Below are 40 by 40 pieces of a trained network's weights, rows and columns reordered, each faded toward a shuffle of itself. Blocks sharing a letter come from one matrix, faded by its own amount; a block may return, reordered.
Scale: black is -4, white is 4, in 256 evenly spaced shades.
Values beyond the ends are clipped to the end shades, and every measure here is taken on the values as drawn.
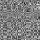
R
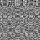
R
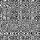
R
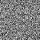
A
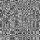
R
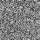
A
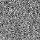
A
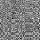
R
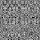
R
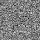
A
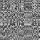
R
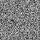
A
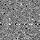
A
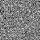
A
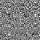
R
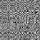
R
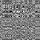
R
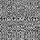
R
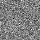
A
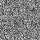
A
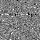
A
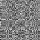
R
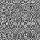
R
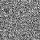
A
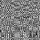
R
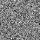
A
